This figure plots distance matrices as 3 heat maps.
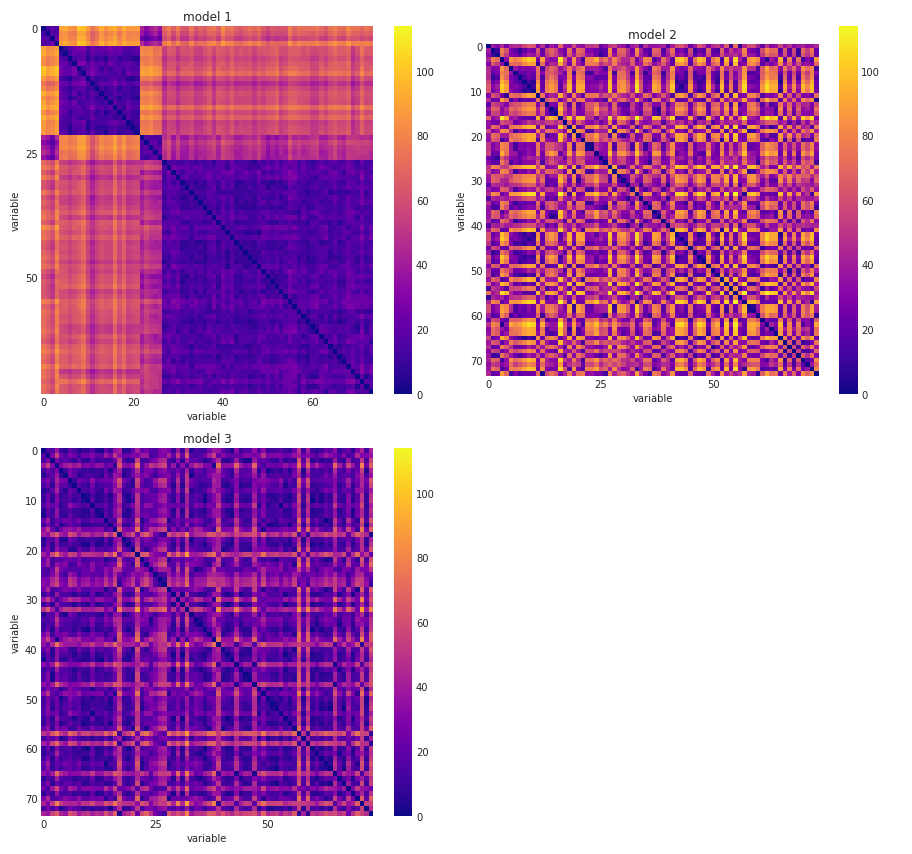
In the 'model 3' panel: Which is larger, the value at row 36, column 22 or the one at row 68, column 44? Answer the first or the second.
the second
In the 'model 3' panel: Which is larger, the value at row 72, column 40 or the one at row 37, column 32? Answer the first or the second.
the second
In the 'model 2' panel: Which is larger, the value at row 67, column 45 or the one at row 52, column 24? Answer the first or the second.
the second
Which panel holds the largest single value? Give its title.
model 2
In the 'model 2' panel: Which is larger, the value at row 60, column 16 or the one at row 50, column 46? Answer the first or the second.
the first
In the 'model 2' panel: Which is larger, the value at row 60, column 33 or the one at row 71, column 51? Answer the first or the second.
the first
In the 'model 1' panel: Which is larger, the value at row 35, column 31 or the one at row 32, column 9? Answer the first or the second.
the second
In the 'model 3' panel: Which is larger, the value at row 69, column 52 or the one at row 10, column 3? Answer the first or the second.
the second
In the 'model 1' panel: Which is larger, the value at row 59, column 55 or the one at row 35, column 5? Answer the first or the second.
the second
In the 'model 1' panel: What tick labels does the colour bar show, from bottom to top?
0, 20, 40, 60, 80, 100
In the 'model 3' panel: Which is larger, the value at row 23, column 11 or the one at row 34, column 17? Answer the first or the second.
the second
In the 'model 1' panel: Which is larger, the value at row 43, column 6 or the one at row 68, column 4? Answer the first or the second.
the second
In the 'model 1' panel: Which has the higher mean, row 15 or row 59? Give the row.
15
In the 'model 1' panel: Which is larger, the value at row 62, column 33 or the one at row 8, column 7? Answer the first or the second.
the second
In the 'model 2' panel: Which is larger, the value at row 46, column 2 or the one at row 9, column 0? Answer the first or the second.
the second
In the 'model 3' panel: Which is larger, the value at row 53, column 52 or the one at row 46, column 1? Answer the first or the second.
the second
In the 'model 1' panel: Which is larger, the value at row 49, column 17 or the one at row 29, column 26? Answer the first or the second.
the first
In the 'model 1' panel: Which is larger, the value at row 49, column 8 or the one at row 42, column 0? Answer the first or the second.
the second
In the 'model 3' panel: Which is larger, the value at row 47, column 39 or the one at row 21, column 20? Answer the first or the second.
the second
